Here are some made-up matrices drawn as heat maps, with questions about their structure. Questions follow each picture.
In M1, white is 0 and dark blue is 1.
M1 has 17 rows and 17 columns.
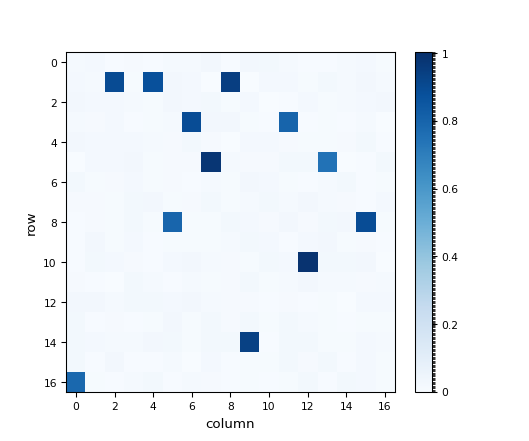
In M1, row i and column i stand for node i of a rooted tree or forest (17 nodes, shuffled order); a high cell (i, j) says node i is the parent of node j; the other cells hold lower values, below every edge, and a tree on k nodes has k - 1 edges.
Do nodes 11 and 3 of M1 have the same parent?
no
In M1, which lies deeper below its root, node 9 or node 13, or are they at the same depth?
node 13
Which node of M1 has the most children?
1
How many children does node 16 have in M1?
1
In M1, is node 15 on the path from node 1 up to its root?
no
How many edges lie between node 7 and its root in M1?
3
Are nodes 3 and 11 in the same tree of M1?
yes
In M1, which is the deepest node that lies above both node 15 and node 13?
8
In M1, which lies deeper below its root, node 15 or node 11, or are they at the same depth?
node 15
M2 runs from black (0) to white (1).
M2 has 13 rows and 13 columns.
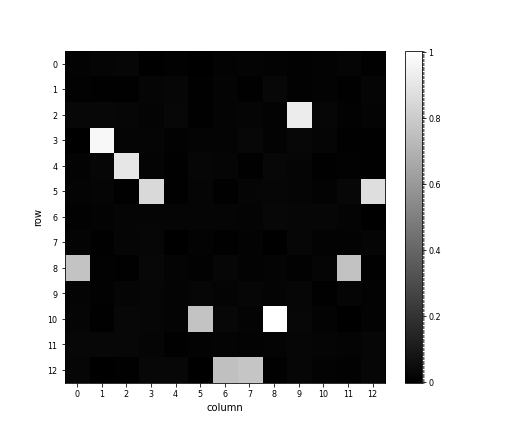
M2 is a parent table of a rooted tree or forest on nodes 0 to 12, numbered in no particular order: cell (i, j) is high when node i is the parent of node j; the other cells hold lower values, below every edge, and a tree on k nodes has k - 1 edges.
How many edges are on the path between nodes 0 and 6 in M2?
5
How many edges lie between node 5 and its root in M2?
1
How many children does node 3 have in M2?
1
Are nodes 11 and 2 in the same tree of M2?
no
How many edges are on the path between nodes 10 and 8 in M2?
1
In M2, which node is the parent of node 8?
10
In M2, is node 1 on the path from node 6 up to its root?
no
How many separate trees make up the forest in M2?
2
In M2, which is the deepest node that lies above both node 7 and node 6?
12
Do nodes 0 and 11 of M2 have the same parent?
yes
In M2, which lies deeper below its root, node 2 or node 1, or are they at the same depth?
node 1
